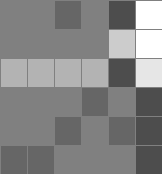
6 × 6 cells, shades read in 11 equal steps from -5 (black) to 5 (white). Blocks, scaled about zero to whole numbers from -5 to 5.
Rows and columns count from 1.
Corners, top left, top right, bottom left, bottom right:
0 5 -1 -2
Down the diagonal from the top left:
0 0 2 -1 -1 -2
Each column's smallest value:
-1 -1 -1 -1 -2 -2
